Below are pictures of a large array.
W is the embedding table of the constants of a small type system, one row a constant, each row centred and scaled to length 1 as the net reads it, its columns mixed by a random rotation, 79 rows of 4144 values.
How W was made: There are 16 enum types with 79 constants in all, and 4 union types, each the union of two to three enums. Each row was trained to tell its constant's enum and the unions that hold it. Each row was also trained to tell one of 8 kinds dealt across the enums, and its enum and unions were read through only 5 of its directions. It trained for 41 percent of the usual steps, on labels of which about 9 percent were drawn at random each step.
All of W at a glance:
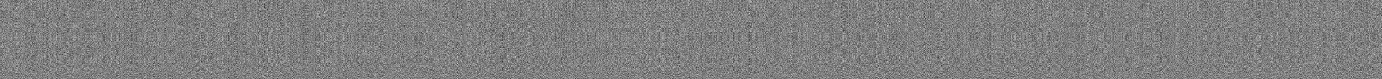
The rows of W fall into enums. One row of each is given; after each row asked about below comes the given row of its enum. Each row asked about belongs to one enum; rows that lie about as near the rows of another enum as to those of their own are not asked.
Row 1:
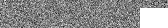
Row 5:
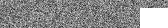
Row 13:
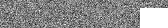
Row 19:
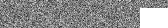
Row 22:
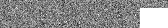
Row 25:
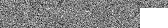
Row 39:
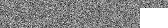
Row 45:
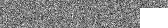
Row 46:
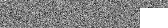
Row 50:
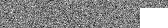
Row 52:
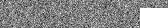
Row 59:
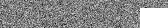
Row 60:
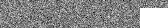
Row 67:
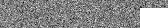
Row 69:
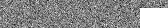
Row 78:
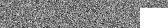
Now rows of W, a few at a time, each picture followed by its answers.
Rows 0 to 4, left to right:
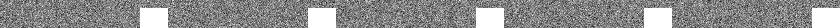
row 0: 78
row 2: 5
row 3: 52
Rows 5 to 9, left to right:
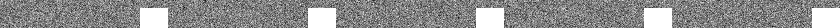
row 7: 52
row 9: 45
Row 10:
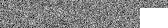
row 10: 25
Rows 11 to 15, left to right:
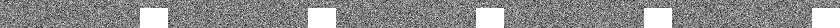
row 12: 22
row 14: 60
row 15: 59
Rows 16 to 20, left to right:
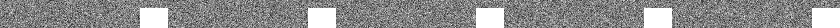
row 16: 50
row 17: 50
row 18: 39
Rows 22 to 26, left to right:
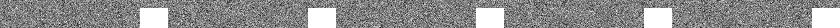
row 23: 59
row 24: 39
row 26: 69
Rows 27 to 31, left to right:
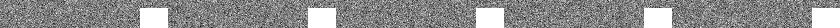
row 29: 22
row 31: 19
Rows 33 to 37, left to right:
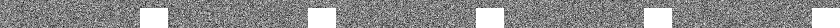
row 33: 67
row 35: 45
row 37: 69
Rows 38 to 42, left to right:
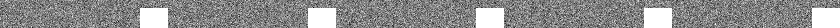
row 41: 22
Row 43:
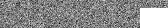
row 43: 25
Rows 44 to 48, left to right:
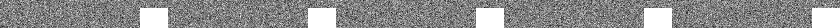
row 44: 52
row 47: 39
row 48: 50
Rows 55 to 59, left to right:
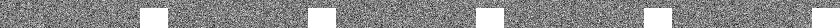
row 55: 25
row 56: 39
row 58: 45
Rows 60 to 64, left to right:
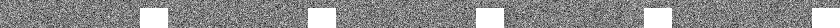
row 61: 45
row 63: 5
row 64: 52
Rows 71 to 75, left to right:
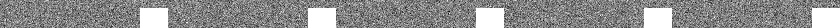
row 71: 22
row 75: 50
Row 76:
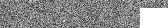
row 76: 5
